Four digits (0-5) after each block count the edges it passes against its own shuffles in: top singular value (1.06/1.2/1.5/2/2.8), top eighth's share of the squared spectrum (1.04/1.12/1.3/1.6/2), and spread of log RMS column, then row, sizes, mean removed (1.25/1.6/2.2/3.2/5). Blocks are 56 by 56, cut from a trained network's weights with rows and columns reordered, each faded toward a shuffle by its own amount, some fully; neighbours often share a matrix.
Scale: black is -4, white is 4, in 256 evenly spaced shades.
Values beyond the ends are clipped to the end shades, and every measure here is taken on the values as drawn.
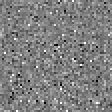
3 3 1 1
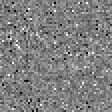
2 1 0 1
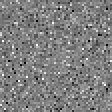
1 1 0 0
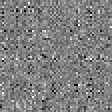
4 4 2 2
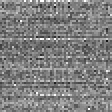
4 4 1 2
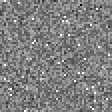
0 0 0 0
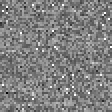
0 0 0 0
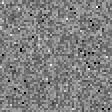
0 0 0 0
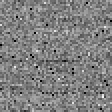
2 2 0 0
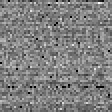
3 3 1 1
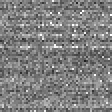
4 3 1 1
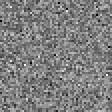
0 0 0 0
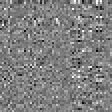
4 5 3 3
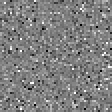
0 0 0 0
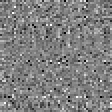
3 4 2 2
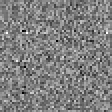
3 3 0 2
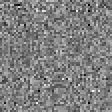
3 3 0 2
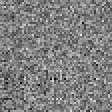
2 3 1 1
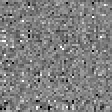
3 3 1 2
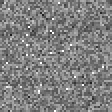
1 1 0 0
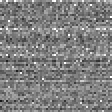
4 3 1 2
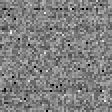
2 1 0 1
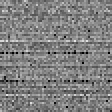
4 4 1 2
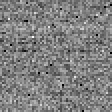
2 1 0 0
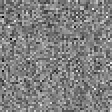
3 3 0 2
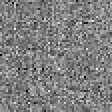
2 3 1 2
